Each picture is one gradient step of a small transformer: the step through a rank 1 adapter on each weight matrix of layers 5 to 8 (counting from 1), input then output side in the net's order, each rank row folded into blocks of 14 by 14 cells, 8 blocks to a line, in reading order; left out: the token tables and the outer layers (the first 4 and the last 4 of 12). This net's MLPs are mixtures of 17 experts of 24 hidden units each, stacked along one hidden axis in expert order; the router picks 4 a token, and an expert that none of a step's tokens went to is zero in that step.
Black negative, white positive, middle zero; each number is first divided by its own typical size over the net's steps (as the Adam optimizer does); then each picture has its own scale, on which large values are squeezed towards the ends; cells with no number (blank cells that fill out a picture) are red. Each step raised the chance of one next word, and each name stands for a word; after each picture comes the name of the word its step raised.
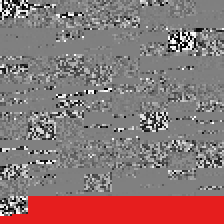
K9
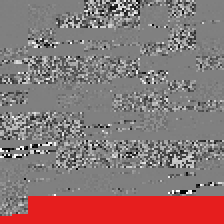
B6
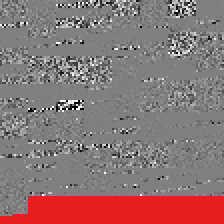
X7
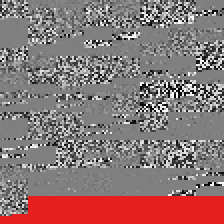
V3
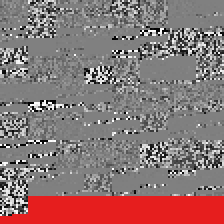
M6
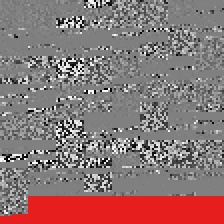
X7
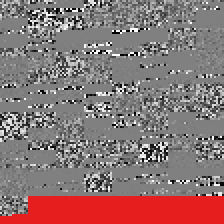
M6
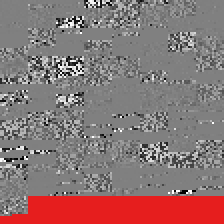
X7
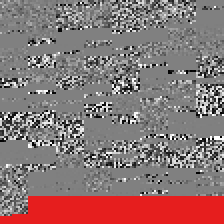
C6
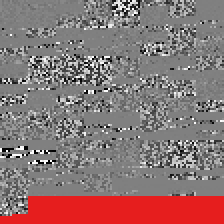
B6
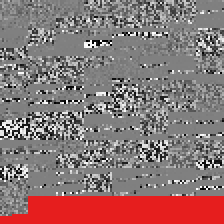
M6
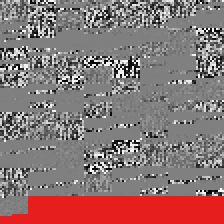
C6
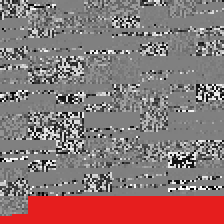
V3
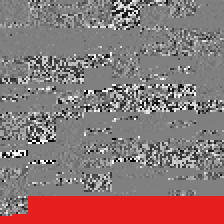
B6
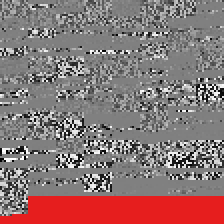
V3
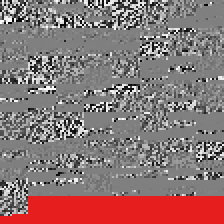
C6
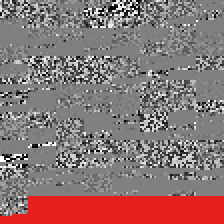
B6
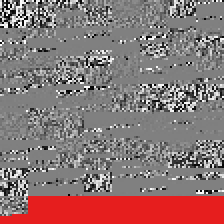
V3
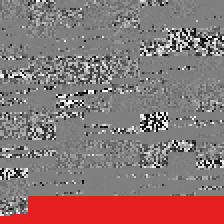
K9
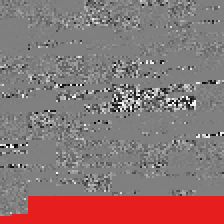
K9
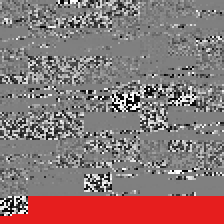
C6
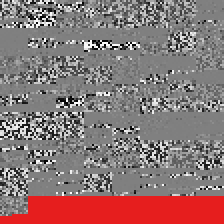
M6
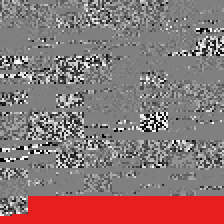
K9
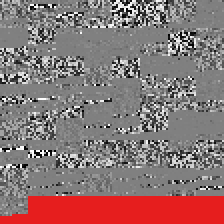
B6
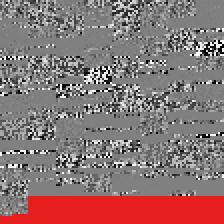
B6
